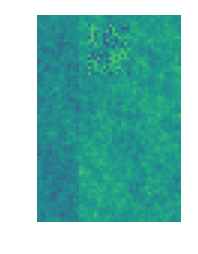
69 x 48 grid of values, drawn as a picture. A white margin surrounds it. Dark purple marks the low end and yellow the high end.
Roughest part: top middle. Seam: vertical, 30% of the way across, the right part higher. Stripes: none. Odd patch: rougher, in the top middle.
